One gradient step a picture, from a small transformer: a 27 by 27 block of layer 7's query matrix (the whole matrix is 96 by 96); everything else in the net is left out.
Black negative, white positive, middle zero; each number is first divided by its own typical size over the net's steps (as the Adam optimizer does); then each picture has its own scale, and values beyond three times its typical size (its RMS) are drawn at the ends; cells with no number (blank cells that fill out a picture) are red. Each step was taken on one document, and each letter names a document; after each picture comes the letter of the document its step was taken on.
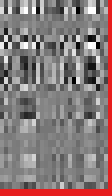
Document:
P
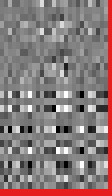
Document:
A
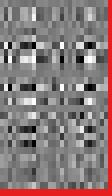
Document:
P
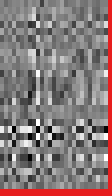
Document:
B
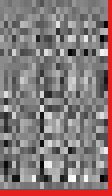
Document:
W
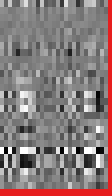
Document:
P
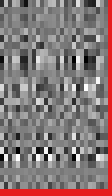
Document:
P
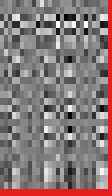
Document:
W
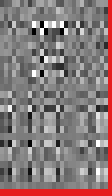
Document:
A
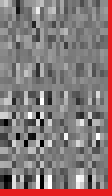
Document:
B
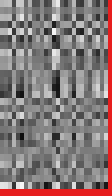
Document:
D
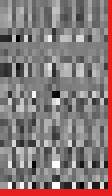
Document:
D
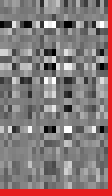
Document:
A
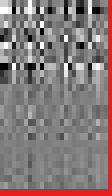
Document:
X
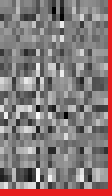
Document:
X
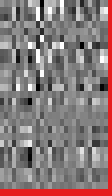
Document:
B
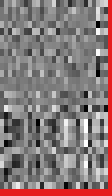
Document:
W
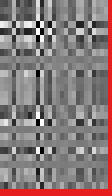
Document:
B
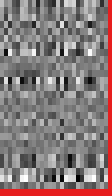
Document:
P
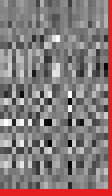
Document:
D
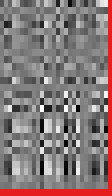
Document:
W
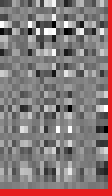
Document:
A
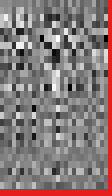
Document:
D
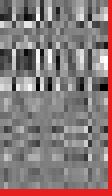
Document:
X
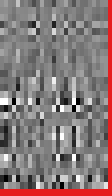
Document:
B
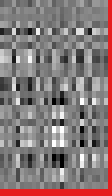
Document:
X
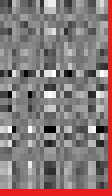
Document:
A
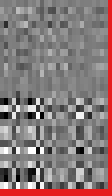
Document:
B
